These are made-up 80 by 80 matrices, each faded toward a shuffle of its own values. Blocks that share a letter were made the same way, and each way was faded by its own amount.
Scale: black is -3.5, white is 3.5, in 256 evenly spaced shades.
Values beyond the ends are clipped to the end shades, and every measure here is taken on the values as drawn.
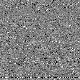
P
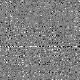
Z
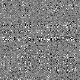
Z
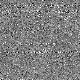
P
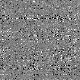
Z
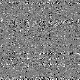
Z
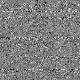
P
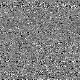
P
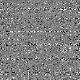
Z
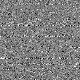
P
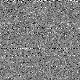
P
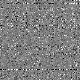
Z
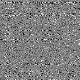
Z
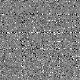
Z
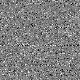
P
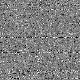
P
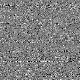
P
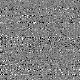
Z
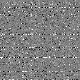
Z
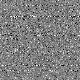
P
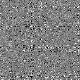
Z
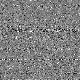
P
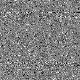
P
